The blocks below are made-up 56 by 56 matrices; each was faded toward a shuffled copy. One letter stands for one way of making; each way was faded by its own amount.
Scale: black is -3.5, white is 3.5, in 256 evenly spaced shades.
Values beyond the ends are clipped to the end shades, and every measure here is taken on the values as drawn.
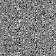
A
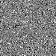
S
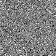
S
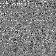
S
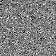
S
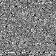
S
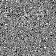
S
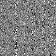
A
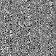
A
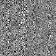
A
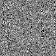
A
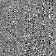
A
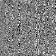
A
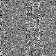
A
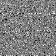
S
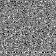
S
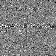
S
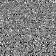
S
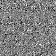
S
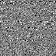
S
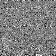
S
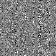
A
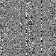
A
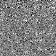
S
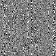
A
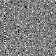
A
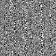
A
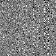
A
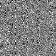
A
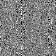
A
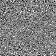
S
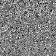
S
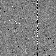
A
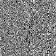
A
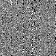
A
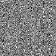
A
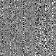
A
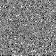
S
